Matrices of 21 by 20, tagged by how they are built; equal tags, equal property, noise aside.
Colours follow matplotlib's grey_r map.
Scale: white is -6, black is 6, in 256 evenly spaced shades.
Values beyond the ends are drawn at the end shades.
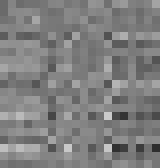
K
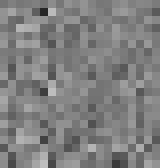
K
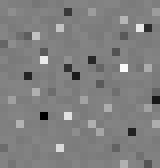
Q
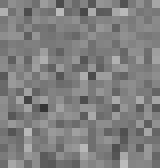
K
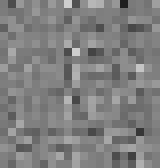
K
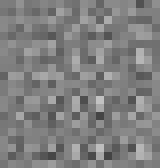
K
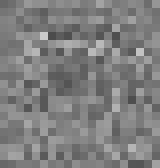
K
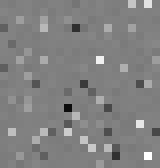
Q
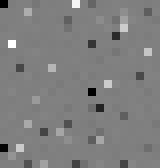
Q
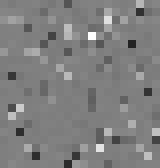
Q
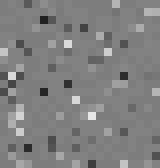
Q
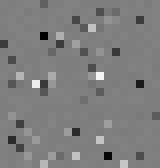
Q
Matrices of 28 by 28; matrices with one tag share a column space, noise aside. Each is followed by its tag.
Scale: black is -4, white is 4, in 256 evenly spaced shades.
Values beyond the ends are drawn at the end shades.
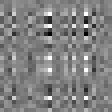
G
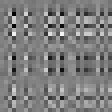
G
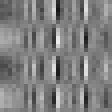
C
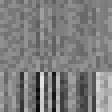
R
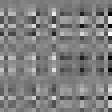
G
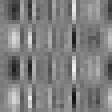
C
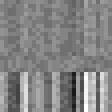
R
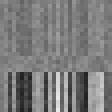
R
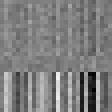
R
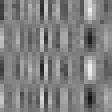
C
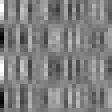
C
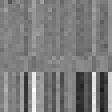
R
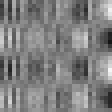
C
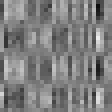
C
